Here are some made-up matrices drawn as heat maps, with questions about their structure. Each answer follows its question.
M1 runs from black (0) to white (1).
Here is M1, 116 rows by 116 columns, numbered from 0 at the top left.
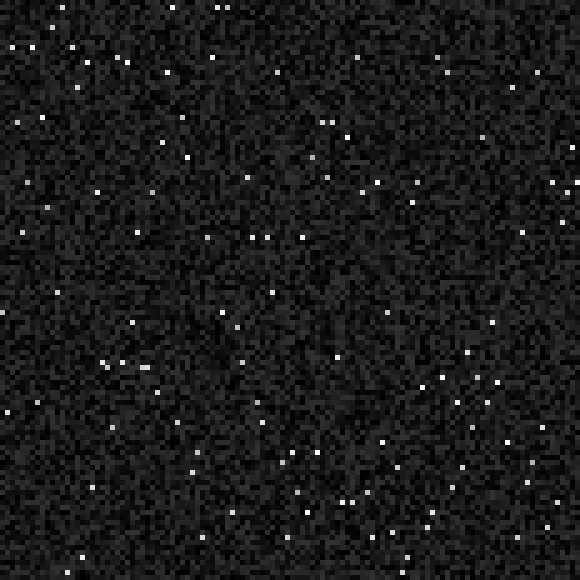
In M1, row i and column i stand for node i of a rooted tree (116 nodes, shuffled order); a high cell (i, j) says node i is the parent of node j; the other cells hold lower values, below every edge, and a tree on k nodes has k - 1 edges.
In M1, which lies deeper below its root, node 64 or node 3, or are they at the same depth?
the same depth
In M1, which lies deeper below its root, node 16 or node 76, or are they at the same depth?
node 76
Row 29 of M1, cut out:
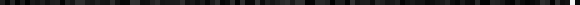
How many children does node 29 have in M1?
1
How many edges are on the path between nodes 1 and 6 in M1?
6
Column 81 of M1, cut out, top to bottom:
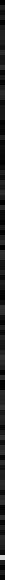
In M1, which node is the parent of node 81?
111
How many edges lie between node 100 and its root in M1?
0
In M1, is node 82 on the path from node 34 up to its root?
yes
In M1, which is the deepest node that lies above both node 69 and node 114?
27
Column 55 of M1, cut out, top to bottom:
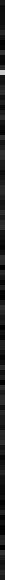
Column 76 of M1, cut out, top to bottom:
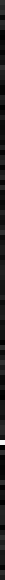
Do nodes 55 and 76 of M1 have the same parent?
no
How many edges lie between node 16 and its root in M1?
2
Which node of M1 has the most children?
36
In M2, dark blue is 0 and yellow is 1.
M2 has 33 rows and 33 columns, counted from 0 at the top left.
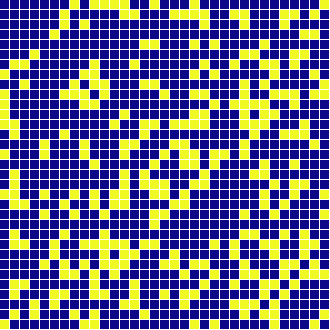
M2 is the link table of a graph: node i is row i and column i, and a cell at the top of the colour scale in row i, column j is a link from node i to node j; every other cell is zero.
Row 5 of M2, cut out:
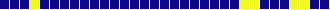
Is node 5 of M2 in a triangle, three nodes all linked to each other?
yes
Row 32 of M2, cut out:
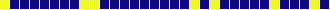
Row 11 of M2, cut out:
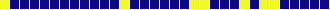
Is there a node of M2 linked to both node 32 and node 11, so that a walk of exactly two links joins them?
yes
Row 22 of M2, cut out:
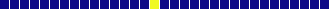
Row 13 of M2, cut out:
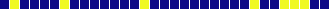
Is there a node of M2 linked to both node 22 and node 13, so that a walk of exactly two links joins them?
no
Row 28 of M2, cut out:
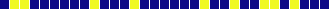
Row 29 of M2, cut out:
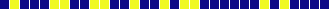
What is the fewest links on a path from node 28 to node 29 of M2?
1
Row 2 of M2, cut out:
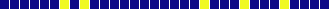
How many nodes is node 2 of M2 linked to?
5
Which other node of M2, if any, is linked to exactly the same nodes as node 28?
node 6
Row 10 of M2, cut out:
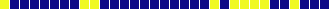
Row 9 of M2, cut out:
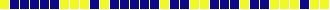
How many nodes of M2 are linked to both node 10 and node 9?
4
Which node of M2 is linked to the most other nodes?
node 24
